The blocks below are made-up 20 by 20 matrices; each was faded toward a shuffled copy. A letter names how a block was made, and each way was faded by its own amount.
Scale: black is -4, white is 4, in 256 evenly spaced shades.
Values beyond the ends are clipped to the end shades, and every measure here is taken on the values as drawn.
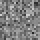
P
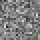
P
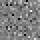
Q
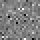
Q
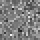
P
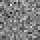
P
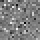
Q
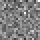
P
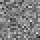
P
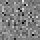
Q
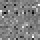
Q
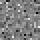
Q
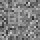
P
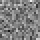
P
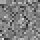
Q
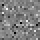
Q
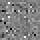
Q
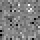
Q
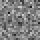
P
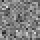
P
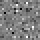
Q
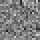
P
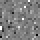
Q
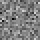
P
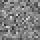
P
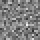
P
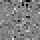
Q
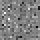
Q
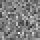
P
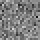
P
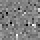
Q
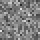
P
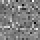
Q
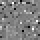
Q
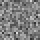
P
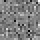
Q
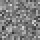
P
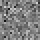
P
